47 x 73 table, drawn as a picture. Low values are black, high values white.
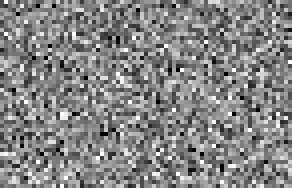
Grain: fine. Stripes: none. Average level on the scale: 50%. Seam: none. Histogram: bell-shaped.
